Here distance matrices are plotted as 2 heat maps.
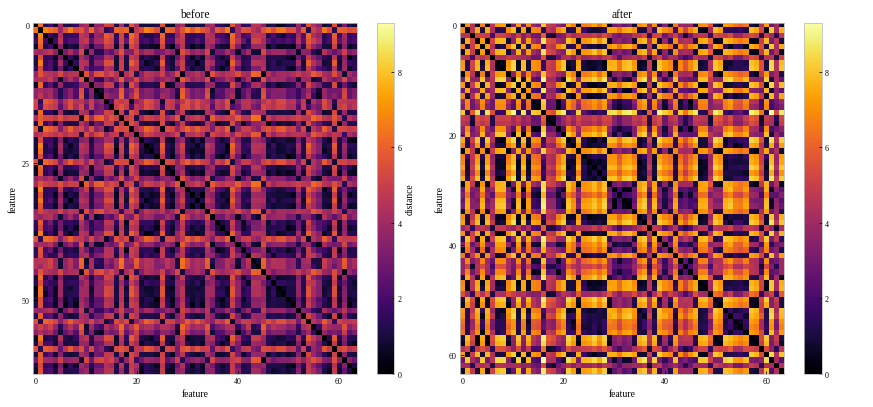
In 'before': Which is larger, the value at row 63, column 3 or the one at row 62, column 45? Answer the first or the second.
the second
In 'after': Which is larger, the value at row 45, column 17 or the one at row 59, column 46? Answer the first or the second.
the second
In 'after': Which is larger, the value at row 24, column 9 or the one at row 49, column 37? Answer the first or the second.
the first
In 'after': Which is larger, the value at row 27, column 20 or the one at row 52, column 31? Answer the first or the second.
the first
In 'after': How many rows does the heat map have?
64
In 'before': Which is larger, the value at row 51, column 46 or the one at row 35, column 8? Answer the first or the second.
the second
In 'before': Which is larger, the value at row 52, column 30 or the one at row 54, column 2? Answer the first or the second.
the second
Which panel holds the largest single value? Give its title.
after
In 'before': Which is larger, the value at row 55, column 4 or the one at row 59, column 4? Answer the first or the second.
the second
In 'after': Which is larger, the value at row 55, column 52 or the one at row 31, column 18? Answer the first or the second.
the second
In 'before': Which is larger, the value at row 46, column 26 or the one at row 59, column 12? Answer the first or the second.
the second
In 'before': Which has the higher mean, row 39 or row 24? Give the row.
39
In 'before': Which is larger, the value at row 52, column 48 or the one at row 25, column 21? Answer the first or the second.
the second
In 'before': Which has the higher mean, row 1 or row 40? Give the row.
1
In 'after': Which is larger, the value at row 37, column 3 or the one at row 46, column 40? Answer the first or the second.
the first
